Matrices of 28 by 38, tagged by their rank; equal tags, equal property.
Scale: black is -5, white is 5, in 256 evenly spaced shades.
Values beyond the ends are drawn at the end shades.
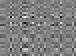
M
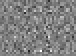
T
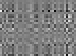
M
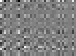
M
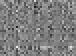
T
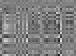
M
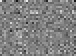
T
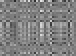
M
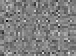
T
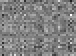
T
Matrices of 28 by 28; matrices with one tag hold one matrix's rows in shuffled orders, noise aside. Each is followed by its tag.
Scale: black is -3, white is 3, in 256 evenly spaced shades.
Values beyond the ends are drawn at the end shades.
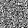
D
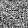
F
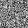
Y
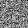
F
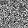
Y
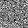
Y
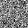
Y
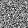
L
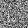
L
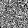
D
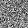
L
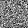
D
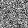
D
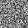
Y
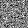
F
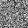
Y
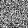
F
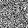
Y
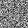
Y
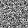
L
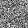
L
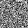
D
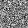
L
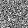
L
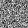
L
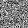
F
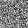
Y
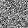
L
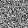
L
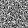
L
